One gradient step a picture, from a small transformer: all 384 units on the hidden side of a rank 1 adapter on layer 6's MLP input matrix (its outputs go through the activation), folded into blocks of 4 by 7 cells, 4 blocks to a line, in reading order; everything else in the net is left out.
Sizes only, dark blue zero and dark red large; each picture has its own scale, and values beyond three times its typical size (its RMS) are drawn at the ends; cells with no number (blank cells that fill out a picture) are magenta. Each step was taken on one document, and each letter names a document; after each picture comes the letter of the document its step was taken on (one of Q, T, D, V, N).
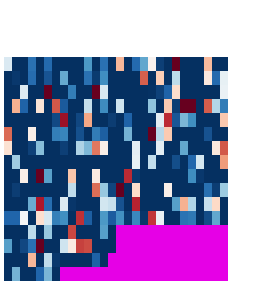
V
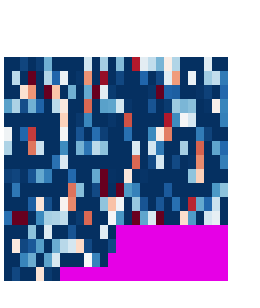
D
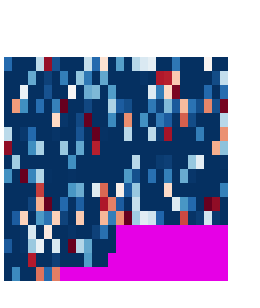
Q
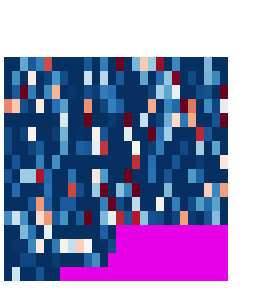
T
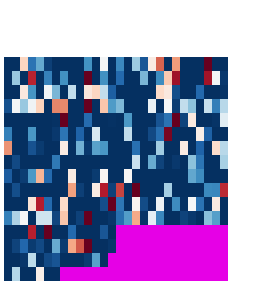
T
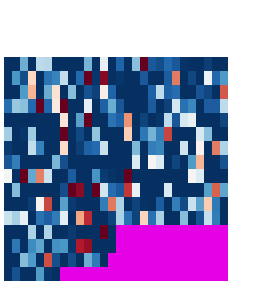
D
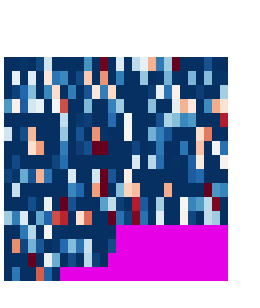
D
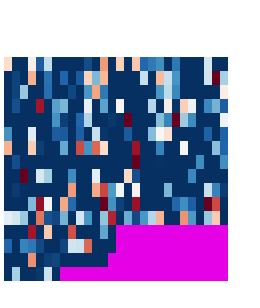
V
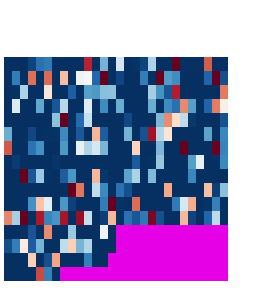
V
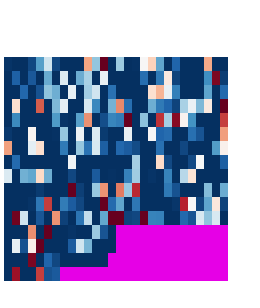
Q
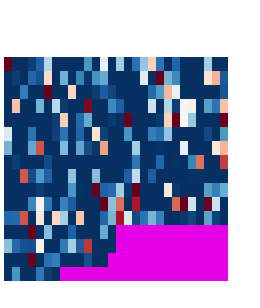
V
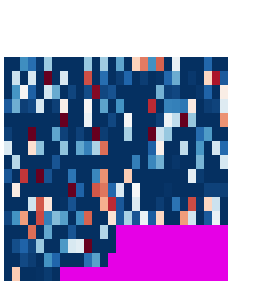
T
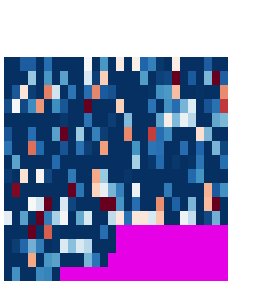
T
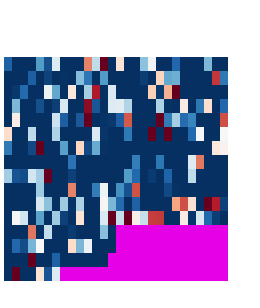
Q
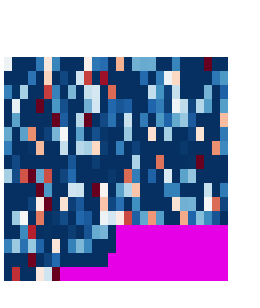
Q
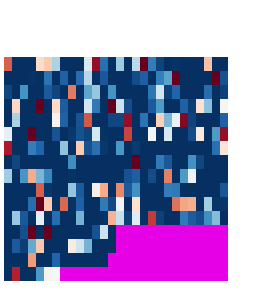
Q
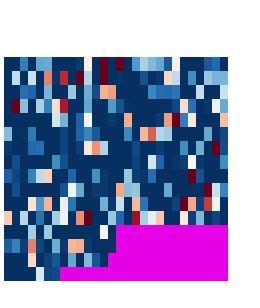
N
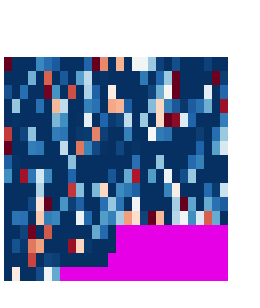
Q
